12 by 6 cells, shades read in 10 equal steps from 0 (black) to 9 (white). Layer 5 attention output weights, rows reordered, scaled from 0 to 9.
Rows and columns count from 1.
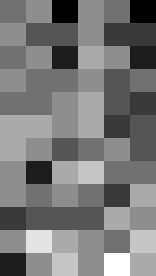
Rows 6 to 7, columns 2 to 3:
6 5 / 5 3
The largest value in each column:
6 8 7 7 9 7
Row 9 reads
5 4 5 4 2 6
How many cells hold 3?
10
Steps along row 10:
up same same up down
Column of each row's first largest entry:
2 1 4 1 4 1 1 4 6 5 2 5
